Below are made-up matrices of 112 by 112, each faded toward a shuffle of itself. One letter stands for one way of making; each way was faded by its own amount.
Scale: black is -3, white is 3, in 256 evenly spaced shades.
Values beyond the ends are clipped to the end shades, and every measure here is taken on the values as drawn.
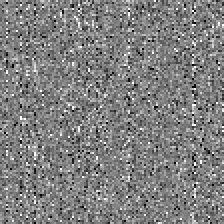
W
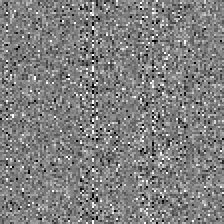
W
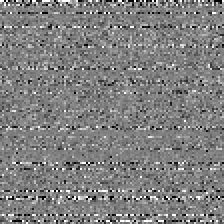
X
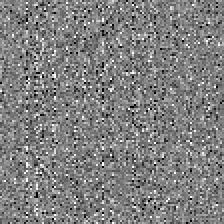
W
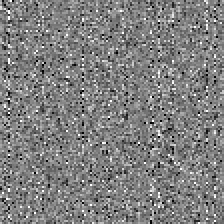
W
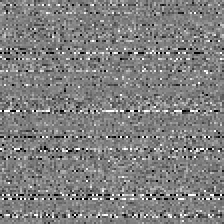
X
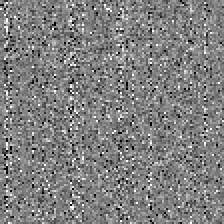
W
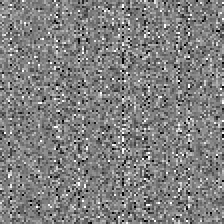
W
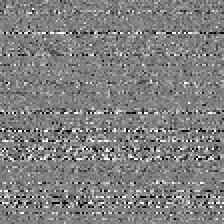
X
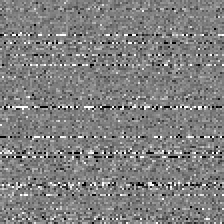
X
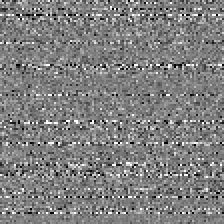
X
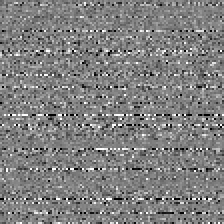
X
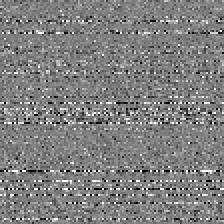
X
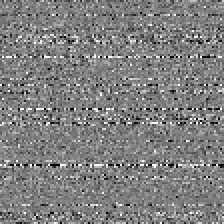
X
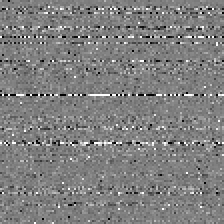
X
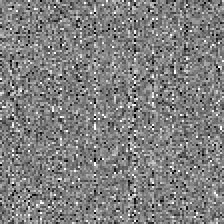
W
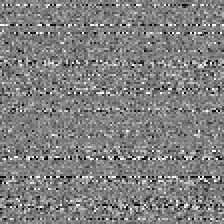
X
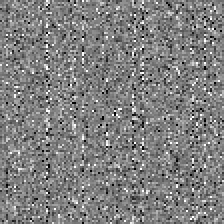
W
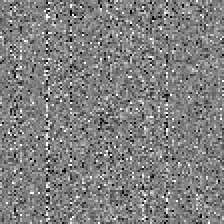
W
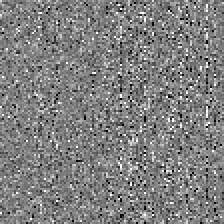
W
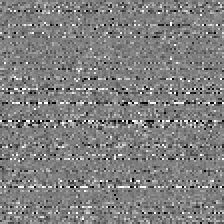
X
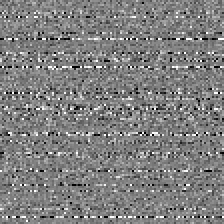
X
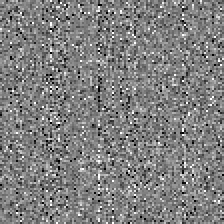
W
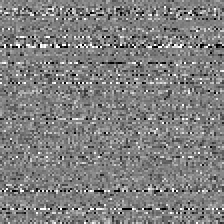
X
